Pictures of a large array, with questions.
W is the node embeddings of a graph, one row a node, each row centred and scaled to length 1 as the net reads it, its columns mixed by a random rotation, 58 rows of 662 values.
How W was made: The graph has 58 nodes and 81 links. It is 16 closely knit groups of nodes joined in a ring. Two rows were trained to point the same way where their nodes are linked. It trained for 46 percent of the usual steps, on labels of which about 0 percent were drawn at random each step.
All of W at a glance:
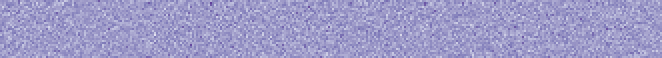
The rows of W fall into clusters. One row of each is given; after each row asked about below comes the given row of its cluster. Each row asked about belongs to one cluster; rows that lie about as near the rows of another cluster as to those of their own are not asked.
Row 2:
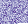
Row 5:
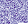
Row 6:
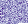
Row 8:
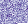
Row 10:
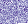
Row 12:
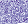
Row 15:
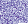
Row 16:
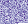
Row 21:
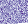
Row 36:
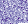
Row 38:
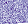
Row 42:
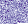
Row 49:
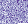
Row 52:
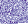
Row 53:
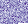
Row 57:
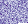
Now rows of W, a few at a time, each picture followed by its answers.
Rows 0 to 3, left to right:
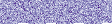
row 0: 10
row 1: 21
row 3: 5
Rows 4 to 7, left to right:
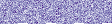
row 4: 2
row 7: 53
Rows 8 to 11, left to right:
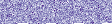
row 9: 36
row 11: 5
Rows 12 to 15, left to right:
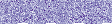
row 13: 49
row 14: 15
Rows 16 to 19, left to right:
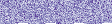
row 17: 8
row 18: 57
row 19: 16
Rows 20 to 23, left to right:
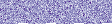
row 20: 10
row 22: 36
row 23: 38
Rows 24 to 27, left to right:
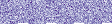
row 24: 52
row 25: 57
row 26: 6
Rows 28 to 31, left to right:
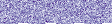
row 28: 53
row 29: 42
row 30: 16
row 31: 21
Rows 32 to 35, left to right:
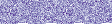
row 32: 52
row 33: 15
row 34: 52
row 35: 12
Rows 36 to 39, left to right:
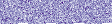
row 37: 38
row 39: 21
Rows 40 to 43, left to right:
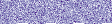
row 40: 15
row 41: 52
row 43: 36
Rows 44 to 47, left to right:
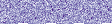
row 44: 53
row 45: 10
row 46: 8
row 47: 10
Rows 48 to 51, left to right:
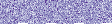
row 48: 6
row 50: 21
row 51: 15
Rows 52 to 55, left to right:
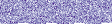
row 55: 42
